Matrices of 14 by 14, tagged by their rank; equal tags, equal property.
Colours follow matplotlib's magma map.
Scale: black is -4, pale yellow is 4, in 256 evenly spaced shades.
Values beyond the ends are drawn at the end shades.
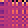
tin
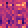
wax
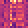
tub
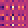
tin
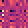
tub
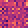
wax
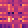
tub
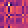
tub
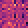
wax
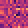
wax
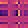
tin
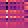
tin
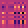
tin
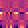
tin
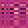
tin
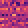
wax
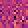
wax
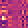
tub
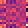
tub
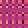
tin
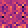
wax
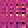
tub
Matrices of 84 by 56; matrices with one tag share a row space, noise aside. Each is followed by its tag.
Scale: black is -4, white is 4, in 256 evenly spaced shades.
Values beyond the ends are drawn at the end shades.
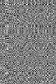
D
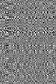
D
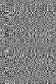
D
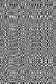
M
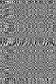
D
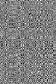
M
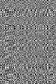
D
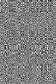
M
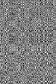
M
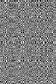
M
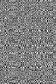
M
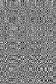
M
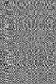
D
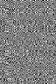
D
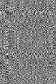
D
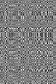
M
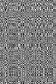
M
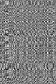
D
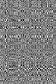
M
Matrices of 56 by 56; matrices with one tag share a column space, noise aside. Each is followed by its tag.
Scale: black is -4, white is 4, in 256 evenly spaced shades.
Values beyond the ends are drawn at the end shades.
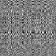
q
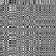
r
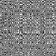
q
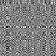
r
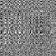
q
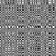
r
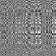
q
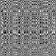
q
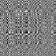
q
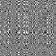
q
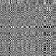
r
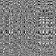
q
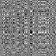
q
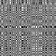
r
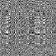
q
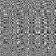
q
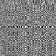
r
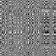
q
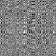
q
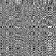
r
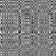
q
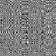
q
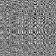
q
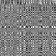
r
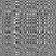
q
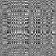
q
